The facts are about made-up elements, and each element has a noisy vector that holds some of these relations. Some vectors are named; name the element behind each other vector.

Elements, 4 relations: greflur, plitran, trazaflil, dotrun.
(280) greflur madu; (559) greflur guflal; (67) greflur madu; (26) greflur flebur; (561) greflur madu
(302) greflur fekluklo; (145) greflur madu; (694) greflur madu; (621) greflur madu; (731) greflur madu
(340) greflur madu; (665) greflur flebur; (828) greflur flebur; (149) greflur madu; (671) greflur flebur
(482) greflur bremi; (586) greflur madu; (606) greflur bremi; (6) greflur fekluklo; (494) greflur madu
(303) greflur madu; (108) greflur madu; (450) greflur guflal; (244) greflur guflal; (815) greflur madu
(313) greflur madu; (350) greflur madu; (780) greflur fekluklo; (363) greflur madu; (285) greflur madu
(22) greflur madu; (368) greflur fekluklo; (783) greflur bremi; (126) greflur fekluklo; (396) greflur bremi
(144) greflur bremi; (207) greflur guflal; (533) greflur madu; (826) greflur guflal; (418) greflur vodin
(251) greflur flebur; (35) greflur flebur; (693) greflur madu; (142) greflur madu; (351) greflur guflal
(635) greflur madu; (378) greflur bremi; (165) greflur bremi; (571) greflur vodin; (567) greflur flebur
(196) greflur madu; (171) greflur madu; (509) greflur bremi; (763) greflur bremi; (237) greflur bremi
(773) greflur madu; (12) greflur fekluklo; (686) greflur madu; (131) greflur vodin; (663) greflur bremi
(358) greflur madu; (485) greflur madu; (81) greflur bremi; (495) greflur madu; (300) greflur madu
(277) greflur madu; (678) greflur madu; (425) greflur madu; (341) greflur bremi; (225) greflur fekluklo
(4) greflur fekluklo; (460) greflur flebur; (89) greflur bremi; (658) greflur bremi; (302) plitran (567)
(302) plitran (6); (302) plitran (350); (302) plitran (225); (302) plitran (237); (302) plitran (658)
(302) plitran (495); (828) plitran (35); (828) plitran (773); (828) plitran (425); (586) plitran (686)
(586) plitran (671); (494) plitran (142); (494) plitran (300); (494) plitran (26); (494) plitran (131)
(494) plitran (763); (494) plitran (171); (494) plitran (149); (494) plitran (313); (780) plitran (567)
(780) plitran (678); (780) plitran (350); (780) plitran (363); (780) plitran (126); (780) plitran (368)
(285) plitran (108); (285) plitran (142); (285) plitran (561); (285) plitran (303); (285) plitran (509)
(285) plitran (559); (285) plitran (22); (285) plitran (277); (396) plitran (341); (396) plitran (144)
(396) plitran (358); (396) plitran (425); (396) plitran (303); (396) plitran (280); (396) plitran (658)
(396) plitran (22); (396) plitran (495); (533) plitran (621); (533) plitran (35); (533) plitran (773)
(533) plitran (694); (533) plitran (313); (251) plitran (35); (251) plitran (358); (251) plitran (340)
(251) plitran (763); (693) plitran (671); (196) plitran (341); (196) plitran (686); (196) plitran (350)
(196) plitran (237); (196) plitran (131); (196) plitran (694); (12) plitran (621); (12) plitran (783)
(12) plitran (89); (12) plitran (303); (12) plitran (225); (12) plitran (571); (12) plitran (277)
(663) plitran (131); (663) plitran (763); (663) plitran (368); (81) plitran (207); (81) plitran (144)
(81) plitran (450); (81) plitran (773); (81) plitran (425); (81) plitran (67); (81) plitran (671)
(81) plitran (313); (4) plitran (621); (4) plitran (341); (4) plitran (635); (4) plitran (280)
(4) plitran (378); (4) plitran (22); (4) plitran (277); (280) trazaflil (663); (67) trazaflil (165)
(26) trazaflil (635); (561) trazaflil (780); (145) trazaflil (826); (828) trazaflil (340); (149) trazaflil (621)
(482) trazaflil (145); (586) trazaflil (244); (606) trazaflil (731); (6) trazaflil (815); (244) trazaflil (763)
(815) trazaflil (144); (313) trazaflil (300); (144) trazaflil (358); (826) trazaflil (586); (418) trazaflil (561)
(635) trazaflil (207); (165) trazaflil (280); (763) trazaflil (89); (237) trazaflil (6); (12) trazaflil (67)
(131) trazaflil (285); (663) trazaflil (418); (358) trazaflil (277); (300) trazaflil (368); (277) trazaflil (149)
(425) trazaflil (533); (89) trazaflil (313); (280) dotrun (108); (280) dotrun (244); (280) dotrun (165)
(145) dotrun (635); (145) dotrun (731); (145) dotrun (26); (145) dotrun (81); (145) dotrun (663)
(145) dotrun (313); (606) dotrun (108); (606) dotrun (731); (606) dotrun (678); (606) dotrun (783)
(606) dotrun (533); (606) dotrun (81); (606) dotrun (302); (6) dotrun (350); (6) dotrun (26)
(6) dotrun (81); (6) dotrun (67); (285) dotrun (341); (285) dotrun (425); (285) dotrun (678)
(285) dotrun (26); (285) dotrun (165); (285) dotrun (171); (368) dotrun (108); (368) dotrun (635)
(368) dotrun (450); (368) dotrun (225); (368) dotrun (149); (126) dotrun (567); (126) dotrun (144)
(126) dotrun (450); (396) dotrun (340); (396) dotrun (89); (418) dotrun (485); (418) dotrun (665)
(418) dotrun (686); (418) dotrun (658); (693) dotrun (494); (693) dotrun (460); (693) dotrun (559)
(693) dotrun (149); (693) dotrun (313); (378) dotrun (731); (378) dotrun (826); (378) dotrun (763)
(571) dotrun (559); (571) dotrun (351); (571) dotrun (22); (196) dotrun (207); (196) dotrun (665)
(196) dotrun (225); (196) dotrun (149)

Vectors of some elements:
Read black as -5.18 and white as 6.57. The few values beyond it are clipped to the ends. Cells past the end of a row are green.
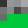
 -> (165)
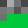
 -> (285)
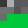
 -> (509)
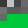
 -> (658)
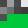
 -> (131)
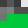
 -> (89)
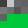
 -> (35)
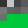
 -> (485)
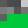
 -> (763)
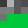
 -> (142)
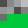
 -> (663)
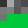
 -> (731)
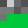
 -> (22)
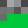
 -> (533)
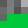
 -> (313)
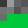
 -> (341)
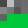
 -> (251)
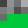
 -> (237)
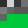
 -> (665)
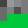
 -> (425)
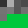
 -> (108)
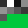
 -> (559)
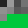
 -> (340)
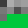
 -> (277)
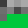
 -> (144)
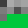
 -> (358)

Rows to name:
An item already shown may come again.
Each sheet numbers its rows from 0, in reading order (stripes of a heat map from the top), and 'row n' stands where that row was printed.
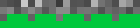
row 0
(763)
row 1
(251)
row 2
(350)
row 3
(4)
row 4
(81)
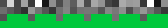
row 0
(571)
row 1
(351)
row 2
(145)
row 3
(533)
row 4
(280)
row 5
(351)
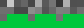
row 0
(671)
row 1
(780)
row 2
(363)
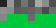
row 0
(340)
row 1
(81)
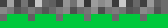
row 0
(368)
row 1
(35)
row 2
(237)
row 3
(67)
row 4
(460)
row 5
(302)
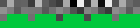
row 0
(196)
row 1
(303)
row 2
(244)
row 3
(826)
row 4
(494)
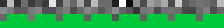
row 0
(567)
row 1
(89)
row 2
(482)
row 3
(251)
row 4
(207)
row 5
(12)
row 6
(671)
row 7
(586)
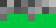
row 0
(368)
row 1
(663)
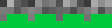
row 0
(694)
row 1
(396)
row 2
(81)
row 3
(815)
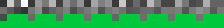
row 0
(418)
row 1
(6)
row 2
(606)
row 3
(561)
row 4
(460)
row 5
(773)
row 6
(285)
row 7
(196)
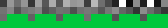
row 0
(635)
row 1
(26)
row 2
(828)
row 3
(621)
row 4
(207)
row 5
(450)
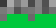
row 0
(149)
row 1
(300)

